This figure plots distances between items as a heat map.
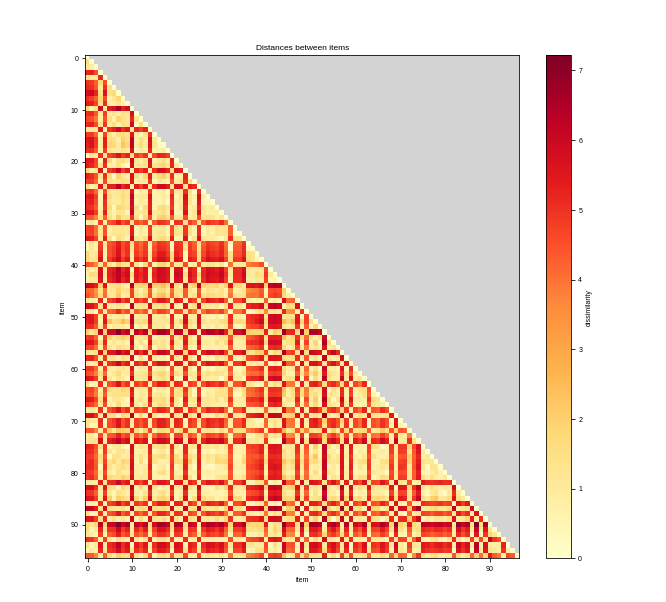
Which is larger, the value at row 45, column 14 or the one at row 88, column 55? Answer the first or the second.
the second
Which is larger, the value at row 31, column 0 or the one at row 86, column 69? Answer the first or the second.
the second
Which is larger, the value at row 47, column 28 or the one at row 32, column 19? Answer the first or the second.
the first
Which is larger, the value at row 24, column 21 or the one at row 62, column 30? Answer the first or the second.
the first
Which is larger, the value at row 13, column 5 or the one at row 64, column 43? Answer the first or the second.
the second
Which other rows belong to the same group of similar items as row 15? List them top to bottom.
3, 5, 6, 7, 8, 9, 11, 12, 13, 16, 17, 18, 20, 21, 23, 24, 26, 27, 28, 29, 30, 31, 33, 34, 35, 40, 44, 45, 46, 48, 50, 51, 52, 54, 55, 56, 58, 60, 61, 62, 64, 65, 66, 67, 69, 72, 75, 76, 77, 78, 79, 80, 81, 83, 84, 85, 87, 89, 93, 96
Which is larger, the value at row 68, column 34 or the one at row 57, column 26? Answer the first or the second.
the second
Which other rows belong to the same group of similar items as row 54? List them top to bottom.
3, 5, 6, 7, 8, 9, 11, 12, 13, 15, 16, 17, 18, 20, 21, 23, 24, 26, 27, 28, 29, 30, 31, 33, 34, 35, 40, 44, 45, 46, 48, 50, 51, 52, 55, 56, 58, 60, 61, 62, 64, 65, 66, 67, 69, 72, 75, 76, 77, 78, 79, 80, 81, 83, 84, 85, 87, 89, 93, 96
